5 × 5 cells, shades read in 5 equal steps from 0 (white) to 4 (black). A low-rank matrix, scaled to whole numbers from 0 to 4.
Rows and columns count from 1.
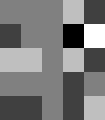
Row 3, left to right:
1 1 2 1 3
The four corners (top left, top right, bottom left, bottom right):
2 3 3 1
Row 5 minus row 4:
1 1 0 0 -1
